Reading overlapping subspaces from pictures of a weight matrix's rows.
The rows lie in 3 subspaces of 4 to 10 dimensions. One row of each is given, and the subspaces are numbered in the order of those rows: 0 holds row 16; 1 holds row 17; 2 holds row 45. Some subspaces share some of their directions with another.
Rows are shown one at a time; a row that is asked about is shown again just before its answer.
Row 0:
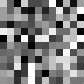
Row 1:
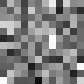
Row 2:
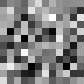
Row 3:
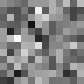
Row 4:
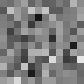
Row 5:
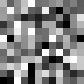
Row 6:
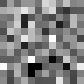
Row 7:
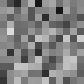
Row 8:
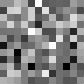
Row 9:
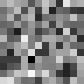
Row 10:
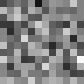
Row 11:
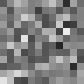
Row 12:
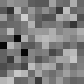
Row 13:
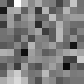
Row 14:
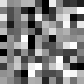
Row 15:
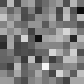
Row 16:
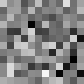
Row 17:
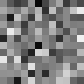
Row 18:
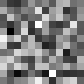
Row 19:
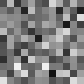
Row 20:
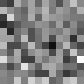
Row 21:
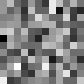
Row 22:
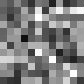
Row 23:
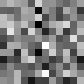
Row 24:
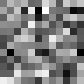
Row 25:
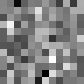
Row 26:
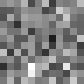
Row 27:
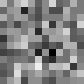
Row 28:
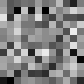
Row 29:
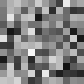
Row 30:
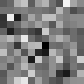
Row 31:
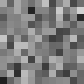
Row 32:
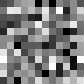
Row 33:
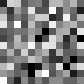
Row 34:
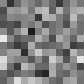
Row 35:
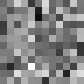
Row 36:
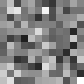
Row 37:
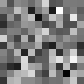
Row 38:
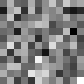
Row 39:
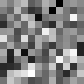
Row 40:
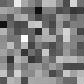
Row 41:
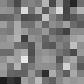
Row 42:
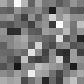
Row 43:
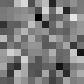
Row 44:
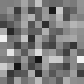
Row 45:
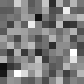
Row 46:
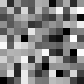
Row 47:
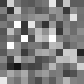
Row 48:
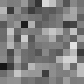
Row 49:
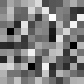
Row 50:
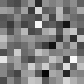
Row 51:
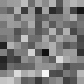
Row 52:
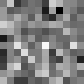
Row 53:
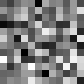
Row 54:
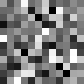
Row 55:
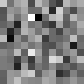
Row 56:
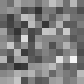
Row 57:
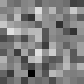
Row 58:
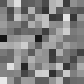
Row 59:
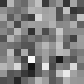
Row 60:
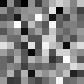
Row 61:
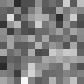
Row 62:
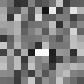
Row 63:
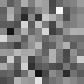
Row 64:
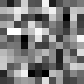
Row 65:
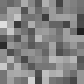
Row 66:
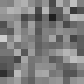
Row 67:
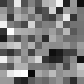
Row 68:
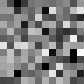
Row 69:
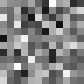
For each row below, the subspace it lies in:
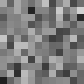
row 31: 0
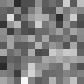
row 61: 2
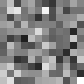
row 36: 1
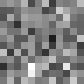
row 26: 2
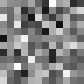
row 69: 2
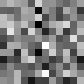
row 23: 1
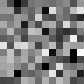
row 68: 0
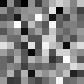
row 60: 2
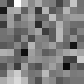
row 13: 1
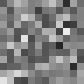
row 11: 2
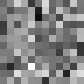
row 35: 2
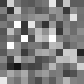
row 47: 2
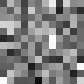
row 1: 2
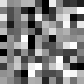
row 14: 2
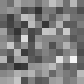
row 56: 2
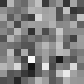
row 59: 0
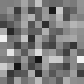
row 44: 2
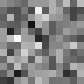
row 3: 1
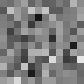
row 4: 1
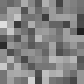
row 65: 2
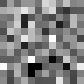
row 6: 2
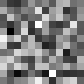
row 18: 1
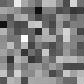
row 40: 2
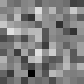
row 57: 2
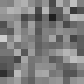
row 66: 2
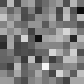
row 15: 0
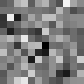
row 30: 1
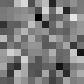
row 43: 2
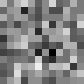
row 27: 2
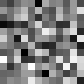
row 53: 1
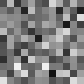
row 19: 0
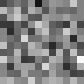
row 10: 1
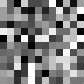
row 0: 2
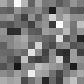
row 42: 2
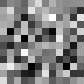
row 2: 0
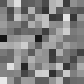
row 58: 2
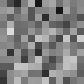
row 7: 2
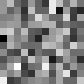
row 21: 0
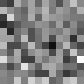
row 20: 1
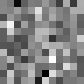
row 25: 2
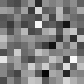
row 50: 1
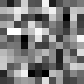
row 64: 2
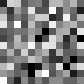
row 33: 2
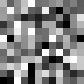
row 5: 2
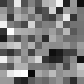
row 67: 2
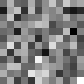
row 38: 1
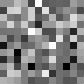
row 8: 1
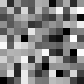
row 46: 0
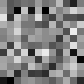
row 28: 1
